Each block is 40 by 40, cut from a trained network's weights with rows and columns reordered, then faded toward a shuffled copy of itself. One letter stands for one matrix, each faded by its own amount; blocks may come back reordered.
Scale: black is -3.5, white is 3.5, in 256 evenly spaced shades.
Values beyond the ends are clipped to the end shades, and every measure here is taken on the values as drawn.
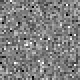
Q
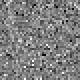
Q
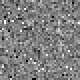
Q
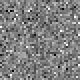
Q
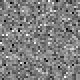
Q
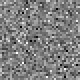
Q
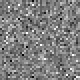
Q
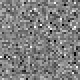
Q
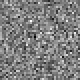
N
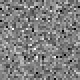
Q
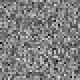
N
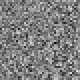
N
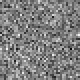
N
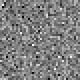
Q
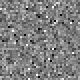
Q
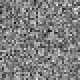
N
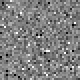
Q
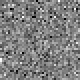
Q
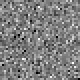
Q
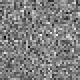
N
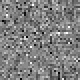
Q
